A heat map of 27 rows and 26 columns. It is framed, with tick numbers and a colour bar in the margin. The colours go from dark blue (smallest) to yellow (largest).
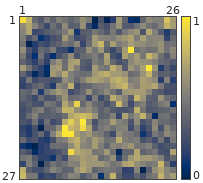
Histogram: bell-shaped. Mirror symmetry: none. Stripes: none.
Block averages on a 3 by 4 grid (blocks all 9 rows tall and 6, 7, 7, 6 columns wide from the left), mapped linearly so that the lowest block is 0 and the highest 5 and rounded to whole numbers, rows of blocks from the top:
1234 | 1442 | 0532
